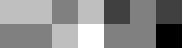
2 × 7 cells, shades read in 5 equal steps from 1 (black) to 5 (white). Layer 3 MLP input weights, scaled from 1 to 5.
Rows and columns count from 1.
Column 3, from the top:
3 4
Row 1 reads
4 4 3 4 2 3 2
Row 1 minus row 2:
1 1 -1 -1 -1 0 1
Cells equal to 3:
6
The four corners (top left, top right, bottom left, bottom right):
4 2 3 1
